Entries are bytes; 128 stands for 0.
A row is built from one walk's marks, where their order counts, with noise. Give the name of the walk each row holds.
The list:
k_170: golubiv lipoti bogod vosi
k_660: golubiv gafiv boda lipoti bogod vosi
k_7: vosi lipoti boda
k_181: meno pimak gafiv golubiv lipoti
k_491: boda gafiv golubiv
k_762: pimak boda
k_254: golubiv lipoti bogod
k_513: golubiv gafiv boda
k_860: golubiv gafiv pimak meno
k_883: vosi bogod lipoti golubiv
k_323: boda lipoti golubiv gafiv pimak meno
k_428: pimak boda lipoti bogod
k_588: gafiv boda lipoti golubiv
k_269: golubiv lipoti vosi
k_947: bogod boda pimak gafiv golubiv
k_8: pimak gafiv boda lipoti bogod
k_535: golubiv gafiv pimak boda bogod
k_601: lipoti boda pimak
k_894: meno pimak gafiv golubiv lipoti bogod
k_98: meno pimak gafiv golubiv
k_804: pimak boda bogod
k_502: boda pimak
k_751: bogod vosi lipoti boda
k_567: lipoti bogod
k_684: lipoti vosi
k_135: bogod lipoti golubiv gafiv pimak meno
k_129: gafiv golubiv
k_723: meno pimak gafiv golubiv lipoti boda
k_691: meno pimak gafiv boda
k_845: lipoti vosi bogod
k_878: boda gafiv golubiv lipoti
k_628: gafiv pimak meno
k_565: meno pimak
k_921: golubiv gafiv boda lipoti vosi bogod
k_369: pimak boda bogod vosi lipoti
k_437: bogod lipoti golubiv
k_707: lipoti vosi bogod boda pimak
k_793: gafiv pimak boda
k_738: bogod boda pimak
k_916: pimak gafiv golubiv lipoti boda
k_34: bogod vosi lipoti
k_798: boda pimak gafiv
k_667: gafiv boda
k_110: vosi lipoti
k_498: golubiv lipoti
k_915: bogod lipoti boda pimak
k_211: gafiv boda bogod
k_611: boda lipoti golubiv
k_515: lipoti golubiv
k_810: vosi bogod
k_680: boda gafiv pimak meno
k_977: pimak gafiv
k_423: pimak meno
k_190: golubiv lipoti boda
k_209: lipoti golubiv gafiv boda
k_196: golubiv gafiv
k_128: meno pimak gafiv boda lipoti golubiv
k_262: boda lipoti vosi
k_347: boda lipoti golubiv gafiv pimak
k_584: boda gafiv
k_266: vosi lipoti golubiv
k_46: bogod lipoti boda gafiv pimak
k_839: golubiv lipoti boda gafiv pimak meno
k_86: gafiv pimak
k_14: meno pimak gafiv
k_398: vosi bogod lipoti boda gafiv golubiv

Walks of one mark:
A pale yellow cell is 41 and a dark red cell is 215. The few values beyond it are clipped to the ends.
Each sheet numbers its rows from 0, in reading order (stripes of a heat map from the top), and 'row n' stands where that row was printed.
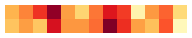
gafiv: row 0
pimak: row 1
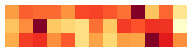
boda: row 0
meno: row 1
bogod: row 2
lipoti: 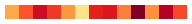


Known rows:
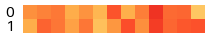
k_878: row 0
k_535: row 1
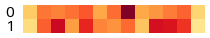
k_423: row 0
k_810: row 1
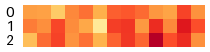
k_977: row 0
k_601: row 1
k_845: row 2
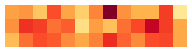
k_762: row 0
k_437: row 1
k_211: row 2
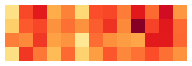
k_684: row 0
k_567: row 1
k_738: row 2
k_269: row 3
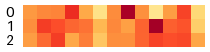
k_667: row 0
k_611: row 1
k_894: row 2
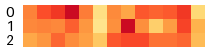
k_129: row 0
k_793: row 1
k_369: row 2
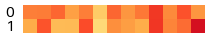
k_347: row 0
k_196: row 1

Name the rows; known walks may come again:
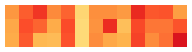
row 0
k_398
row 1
k_860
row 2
k_196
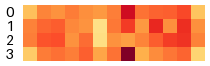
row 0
k_804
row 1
k_209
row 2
k_947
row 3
k_423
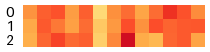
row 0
k_135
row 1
k_535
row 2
k_628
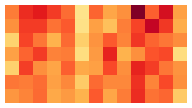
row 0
k_515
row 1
k_437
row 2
k_170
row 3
k_7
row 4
k_254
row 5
k_347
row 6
k_878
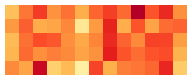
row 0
k_845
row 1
k_513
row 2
k_211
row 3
k_428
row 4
k_565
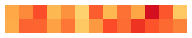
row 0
k_34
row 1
k_921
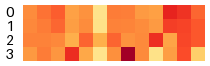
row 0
k_915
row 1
k_46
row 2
k_798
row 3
k_667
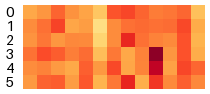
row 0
k_369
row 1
k_723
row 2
k_916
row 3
k_491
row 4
k_584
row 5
k_680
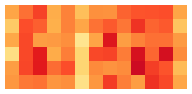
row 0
k_894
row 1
k_262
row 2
k_190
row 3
k_684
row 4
k_883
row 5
k_751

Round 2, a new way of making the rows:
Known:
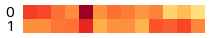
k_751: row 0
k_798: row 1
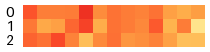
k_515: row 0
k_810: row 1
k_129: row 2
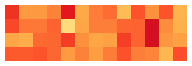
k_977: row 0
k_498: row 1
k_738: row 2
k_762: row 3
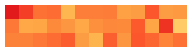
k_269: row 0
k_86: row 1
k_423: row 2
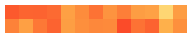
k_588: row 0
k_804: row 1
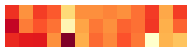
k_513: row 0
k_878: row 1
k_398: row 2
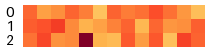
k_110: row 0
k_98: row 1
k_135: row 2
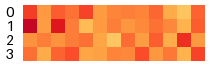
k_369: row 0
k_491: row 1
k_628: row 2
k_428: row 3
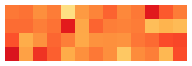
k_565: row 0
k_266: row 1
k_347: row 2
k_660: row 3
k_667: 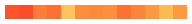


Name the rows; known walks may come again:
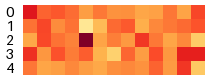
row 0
k_262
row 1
k_894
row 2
k_915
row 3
k_680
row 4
k_86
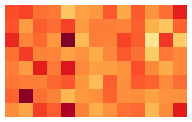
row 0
k_691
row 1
k_369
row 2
k_46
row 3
k_793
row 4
k_947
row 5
k_423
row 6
k_723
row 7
k_707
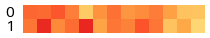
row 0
k_129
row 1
k_7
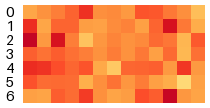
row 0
k_601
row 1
k_196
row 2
k_491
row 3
k_611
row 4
k_839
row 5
k_588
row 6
k_738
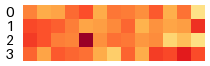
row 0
k_810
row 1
k_128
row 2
k_751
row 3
k_860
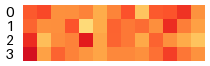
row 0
k_14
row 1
k_254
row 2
k_34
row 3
k_584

